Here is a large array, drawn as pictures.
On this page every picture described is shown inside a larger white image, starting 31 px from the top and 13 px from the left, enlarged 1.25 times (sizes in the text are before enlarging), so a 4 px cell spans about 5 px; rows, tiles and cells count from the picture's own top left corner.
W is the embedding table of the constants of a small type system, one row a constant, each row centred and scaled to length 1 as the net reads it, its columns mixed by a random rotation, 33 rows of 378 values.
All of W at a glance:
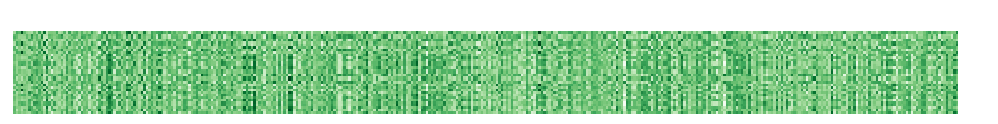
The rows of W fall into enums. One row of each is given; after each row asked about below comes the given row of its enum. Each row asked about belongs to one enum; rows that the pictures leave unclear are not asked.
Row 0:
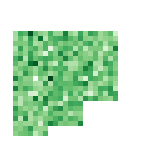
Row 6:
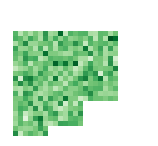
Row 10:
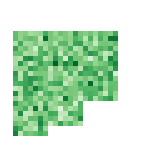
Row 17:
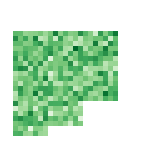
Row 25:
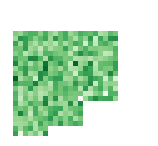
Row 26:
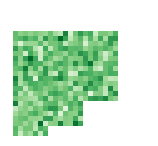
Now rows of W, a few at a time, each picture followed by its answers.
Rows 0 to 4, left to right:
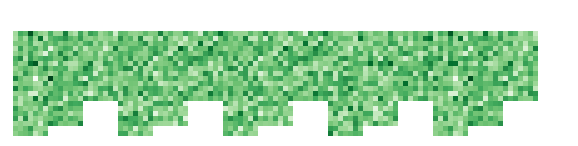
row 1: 17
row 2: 17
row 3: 10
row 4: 0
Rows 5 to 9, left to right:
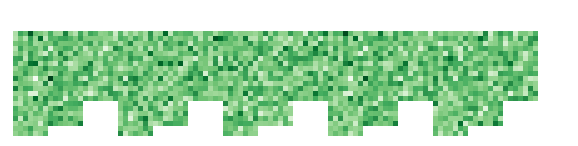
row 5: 0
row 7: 17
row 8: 0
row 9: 26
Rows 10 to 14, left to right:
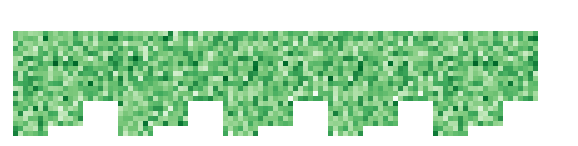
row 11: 26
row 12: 25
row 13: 25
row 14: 10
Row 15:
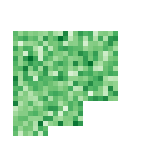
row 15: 26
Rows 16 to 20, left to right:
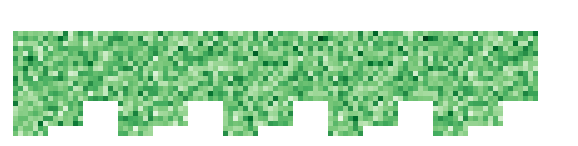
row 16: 26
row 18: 6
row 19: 6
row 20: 17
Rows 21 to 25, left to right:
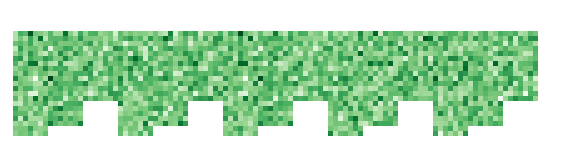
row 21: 0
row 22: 26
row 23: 0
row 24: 6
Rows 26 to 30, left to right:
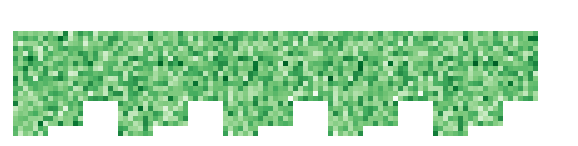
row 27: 10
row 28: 25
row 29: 25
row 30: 10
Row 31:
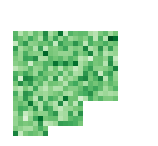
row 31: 6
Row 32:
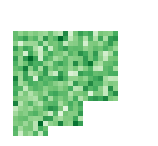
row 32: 26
